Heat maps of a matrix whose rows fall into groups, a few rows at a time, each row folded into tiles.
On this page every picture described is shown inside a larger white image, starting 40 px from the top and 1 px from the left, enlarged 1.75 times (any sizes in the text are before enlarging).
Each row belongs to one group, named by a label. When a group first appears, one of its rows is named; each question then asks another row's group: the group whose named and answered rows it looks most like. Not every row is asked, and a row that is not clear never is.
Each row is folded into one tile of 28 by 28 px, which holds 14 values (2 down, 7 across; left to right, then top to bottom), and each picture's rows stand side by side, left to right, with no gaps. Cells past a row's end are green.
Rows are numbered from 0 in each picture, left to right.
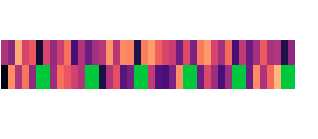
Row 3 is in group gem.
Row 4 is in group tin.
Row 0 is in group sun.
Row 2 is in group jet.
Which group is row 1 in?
sun
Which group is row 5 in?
sun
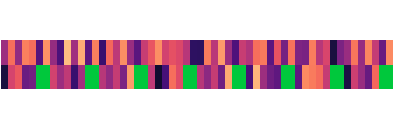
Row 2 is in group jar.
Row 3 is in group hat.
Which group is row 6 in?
sun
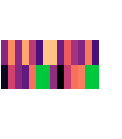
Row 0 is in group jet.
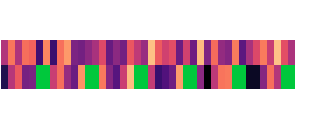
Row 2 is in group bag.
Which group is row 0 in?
jet
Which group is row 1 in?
jar
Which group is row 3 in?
gem
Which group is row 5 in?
hat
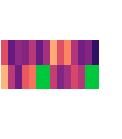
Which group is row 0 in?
bag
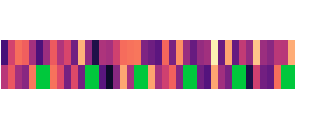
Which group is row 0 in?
jar
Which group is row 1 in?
bag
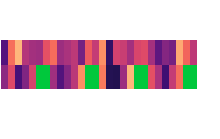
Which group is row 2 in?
gem
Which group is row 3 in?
bag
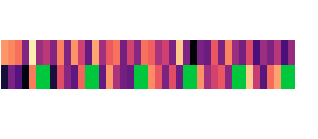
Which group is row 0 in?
tin
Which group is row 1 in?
jet
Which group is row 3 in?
bag
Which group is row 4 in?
bag
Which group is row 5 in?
bag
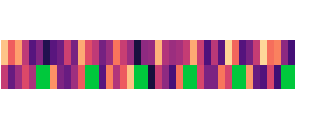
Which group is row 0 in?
gem
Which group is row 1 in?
bag
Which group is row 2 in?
sun
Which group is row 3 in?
jet
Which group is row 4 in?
bag
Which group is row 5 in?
hat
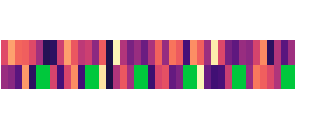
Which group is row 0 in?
hat
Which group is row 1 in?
hat
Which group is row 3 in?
jet
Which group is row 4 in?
gem
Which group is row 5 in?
sun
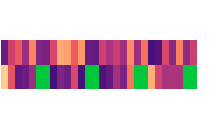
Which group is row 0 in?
bag
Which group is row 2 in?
tin
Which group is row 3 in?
bag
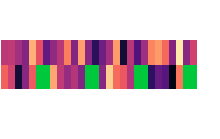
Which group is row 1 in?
bag
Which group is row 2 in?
sun
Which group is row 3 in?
tin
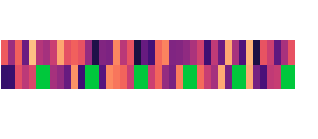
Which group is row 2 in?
sun
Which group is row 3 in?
jar
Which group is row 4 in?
bag
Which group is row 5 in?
gem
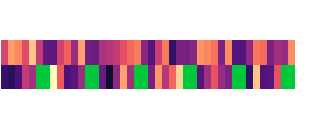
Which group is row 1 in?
bag
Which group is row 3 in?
sun
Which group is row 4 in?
tin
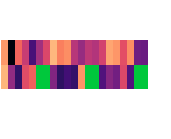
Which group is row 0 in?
gem
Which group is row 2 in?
hat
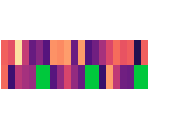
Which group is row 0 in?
gem
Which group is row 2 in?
jet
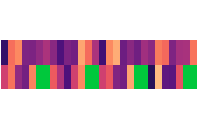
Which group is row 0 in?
jar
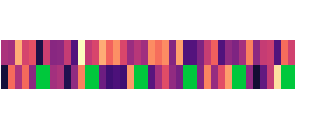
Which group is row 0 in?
sun
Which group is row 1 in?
bag
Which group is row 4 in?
sun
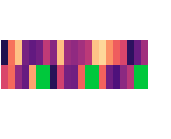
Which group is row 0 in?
jar
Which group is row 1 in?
jet
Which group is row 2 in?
gem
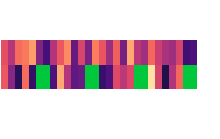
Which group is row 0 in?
hat
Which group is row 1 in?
jet
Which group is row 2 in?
tin
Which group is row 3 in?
bag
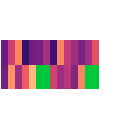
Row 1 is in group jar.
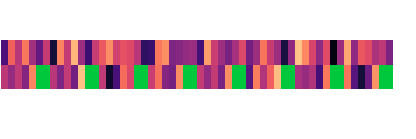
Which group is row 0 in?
jar
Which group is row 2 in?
hat
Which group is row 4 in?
jar
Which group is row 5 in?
sun
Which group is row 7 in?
gem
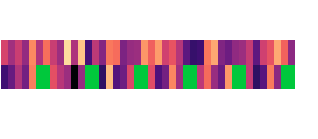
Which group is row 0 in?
tin
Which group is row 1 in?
tin
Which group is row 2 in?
jet
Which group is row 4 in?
jar
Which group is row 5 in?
hat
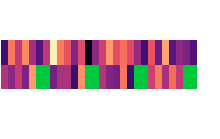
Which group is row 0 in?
jar
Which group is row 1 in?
tin
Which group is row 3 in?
sun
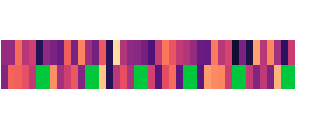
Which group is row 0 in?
sun
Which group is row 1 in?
bag
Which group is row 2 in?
gem
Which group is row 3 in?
hat
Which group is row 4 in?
sun
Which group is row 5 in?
jar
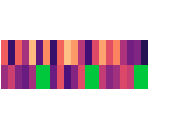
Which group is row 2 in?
gem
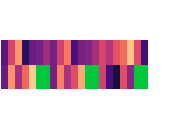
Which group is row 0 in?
sun
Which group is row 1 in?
sun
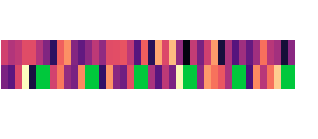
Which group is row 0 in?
hat
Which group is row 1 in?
jar
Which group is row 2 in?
jet
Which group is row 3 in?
jar
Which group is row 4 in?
sun
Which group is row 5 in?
sun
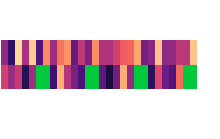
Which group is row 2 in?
hat
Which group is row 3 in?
jet
